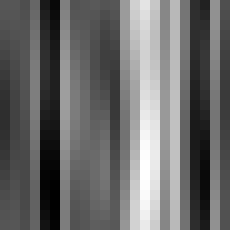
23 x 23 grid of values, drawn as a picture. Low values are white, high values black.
Ninth with the lowest average: bottom middle. Ninth with the highest average: bottom left. Grain: streaks running down.
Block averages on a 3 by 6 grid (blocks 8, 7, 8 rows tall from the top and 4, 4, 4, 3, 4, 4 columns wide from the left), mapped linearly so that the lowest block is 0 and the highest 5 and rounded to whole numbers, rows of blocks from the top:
4 4 4 0 1 4 / 4 4 4 1 1 5 / 4 5 4 0 1 5
